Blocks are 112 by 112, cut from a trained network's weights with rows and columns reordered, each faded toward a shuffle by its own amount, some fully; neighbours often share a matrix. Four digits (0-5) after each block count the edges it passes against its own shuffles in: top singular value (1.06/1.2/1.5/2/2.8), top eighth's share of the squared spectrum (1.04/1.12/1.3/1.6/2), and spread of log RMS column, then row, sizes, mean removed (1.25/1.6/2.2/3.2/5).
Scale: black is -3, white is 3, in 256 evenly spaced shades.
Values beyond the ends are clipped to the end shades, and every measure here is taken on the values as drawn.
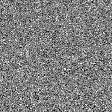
3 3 1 1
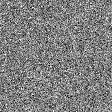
0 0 0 0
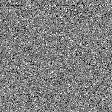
2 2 0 1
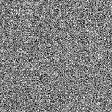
3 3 1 1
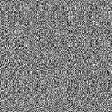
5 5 3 2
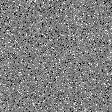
0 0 0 0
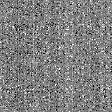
3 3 0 3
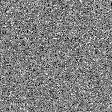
1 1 0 1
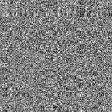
4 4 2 1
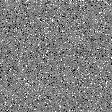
1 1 0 0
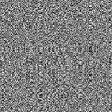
4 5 3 2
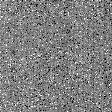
2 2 0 1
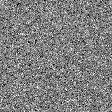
2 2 0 0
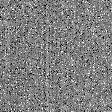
2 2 0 1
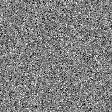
2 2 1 0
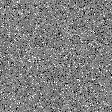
0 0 0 0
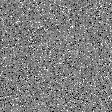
0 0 0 0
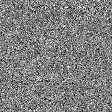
2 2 0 1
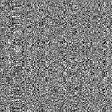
4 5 3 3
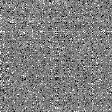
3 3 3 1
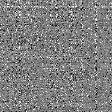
3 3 3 1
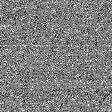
2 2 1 0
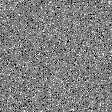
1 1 0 1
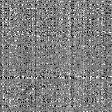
4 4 2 4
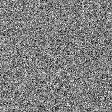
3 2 0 0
